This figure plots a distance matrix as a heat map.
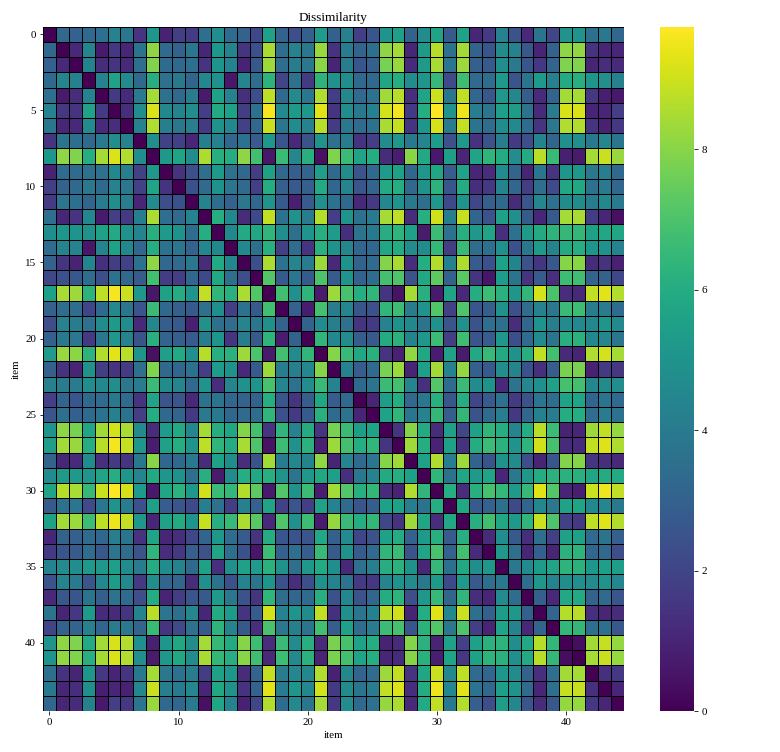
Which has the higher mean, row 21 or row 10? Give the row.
21
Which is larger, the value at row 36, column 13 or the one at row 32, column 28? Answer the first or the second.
the second
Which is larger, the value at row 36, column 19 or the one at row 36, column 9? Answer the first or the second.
the second
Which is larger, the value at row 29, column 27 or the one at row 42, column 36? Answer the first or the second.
the first
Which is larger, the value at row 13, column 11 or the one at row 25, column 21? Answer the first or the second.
the second
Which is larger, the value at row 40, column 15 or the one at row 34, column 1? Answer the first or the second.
the first
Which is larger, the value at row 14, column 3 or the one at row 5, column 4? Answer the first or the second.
the second
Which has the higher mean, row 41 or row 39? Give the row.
41
